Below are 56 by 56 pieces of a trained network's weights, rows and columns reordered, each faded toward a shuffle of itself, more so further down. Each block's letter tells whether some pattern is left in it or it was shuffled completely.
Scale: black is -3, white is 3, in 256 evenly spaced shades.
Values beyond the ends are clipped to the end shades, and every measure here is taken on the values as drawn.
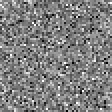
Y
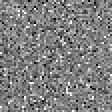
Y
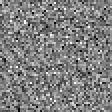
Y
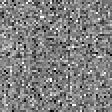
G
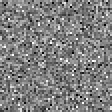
Y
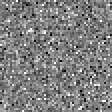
Y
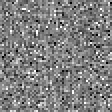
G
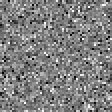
Y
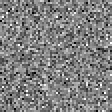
Y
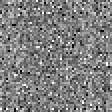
G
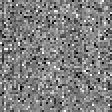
G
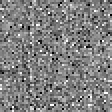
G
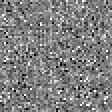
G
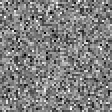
G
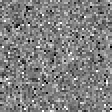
Y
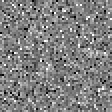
Y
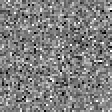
Y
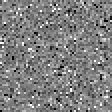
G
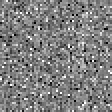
G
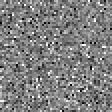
Y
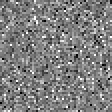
Y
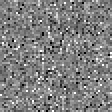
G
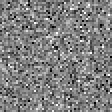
Y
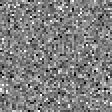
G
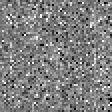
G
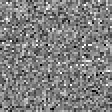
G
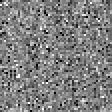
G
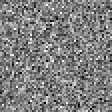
Y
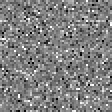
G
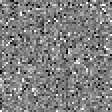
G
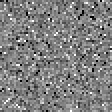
Y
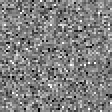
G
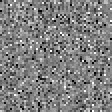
G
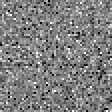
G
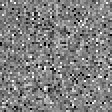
G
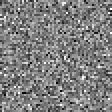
Y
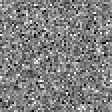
Y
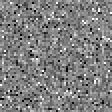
Y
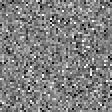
Y
